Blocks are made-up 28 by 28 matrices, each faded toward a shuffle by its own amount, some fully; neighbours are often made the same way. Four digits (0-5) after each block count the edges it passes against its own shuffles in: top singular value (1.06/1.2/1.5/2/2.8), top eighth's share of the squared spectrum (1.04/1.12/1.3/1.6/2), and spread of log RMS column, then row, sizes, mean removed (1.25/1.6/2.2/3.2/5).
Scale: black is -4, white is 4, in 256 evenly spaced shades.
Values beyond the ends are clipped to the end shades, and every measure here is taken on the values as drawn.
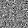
2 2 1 0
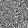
2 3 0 0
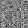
3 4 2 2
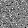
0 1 0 0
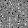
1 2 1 0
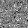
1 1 1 0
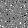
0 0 0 0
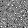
0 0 0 0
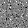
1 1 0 0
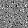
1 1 0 0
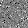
0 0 0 0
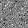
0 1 0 0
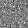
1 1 1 0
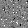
1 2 0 0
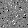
0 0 0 0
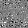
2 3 0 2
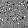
0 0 0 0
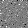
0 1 0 0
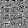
2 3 1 2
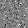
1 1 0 0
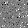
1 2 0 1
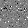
2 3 0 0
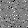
2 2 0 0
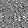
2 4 1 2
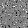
1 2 1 0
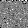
2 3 0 1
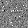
2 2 0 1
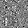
3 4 2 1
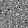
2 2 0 0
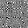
3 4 1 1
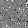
0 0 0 0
